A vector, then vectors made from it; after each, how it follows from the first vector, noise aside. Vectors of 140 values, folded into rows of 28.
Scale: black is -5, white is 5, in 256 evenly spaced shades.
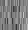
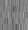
shrunk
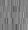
shrunk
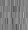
shrunk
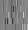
partly zeroed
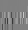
partly zeroed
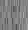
shrunk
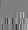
partly zeroed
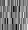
scaled up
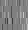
partly zeroed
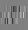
partly zeroed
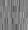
shrunk
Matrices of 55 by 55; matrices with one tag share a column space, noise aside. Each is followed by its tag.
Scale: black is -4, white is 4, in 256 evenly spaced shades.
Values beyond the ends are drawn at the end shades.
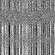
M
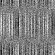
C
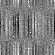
C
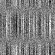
C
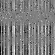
M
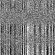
M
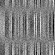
C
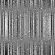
C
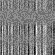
M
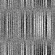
C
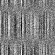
C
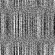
C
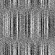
C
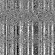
M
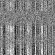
M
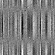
C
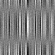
C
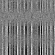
M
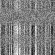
M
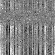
M
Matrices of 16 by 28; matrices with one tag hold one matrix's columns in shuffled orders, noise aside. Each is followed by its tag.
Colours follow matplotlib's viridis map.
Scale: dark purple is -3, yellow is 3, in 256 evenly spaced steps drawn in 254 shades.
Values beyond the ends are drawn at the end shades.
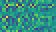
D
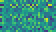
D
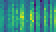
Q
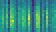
Q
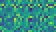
D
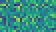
D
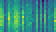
Q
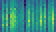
Q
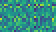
D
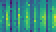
Q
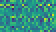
D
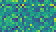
D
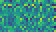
D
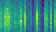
Q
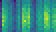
Q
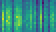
Q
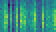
Q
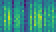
Q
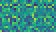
D
